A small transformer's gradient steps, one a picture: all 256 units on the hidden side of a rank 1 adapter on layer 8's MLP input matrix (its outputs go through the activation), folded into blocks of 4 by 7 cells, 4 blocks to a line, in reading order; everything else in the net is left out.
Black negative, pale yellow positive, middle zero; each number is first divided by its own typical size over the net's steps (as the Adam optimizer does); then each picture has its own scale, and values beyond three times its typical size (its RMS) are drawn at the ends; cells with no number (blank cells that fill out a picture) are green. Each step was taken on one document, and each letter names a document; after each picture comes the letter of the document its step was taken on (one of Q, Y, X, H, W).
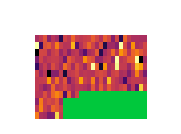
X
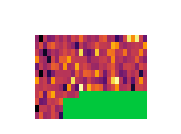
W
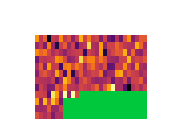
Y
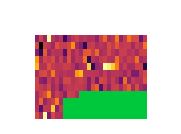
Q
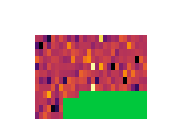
Q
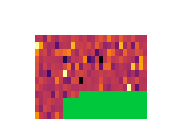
X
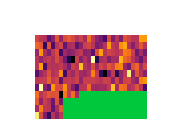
Y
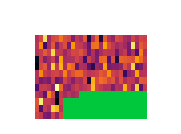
Q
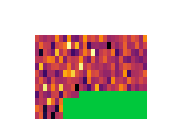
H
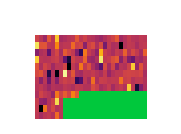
X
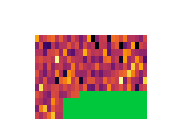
Y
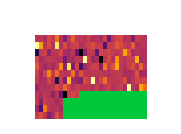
X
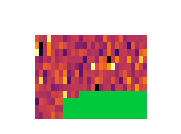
Q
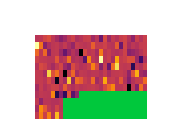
X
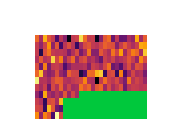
H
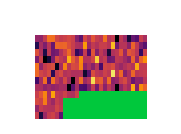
W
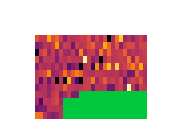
X
